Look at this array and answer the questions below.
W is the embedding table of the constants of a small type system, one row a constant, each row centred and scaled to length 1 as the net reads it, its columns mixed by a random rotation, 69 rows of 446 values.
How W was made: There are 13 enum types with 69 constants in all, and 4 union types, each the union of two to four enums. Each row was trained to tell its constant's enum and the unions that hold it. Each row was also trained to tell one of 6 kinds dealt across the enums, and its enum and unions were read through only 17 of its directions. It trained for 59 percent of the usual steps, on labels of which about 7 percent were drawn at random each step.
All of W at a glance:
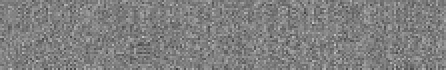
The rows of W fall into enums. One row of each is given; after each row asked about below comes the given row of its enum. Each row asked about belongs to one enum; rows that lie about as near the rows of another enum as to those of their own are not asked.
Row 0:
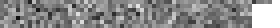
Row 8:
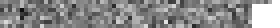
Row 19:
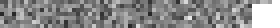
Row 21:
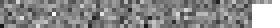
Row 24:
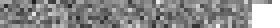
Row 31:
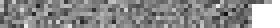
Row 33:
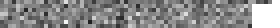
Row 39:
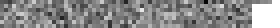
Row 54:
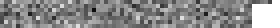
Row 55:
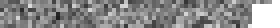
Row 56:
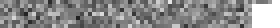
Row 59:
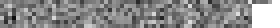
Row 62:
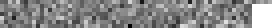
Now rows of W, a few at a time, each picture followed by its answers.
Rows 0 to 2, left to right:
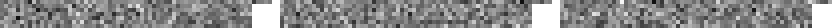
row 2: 56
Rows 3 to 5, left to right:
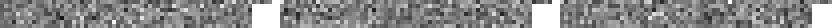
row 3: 55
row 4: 54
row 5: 56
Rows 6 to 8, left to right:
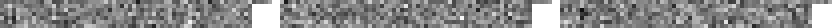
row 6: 59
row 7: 39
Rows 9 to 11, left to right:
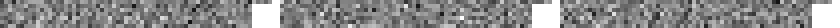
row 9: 19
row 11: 21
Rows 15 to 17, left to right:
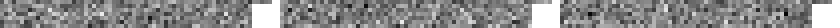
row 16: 59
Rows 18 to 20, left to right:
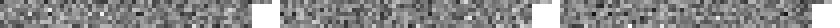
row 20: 31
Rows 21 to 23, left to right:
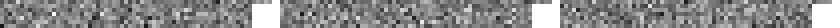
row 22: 59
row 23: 8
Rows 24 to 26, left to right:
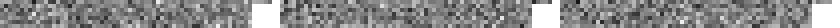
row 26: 19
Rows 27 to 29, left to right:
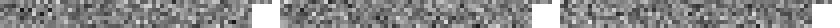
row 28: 24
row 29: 19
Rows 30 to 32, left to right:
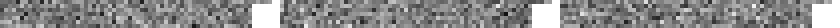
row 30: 8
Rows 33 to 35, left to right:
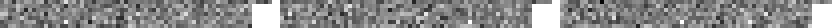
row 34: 31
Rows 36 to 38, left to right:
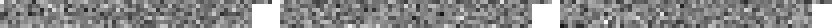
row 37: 59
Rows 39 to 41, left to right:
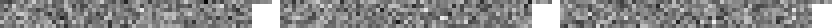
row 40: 19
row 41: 59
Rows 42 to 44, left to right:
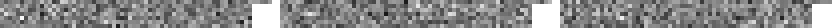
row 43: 62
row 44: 62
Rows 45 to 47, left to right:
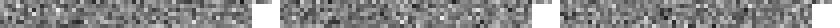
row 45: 62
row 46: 19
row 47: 24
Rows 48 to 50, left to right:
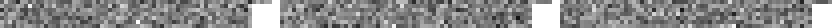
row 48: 31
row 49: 31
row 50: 56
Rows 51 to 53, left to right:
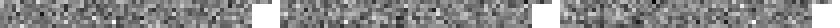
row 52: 33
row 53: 62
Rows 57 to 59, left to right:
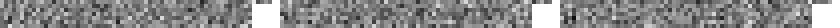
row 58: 24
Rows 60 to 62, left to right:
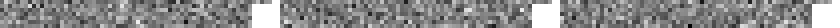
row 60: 31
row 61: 8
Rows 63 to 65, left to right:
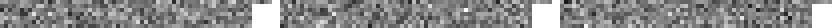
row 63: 56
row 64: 21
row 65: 39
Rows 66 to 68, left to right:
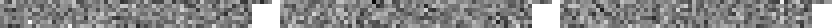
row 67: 56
